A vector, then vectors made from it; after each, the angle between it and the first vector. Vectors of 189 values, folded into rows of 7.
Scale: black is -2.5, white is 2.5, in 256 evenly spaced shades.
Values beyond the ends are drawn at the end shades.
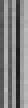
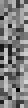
partly aligned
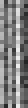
nearly opposite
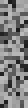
orthogonal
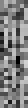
partly aligned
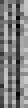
nearly parallel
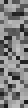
orthogonal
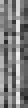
nearly opposite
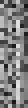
partly opposed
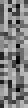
partly aligned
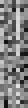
partly opposed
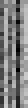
nearly parallel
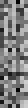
partly aligned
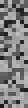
orthogonal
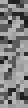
orthogonal
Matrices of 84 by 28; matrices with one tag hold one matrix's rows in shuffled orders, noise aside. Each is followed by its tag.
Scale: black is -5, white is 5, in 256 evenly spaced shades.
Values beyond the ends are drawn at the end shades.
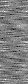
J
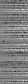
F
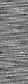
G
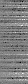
F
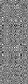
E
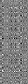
E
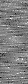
G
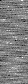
G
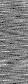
J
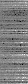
F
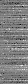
F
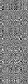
E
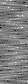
G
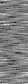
J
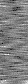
J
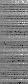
F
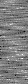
G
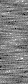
G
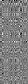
E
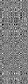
E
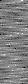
G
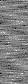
G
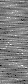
G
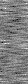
J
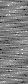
G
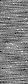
G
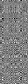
E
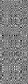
E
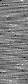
G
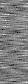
J
